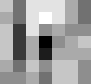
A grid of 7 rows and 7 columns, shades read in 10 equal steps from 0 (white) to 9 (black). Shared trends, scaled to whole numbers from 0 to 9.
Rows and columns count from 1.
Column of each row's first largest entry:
2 2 2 4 4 2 4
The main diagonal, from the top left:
2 5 1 9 3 2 4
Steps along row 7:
same down up down same up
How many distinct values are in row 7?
4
